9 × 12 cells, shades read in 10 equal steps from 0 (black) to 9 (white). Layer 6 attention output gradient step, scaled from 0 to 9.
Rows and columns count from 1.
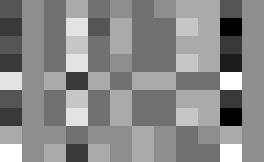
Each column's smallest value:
2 5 4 2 3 4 4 4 4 4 0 5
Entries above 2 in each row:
12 10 11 10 11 11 10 12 11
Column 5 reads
4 3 4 4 6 4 4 5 6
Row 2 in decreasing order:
8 7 6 6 5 5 4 4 4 3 2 0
